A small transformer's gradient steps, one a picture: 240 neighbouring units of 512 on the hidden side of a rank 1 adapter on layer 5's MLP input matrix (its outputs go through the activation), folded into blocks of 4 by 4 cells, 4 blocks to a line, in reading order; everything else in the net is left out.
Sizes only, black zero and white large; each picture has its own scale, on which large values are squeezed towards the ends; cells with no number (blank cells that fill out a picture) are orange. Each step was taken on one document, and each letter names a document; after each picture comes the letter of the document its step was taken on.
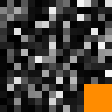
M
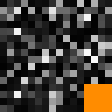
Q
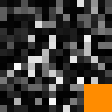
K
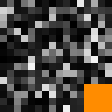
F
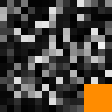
M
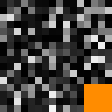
Q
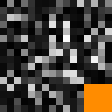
M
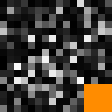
K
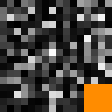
F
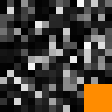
M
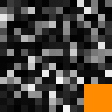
M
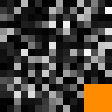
Q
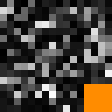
F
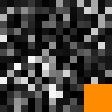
K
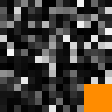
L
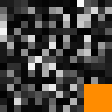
K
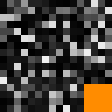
Q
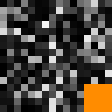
M
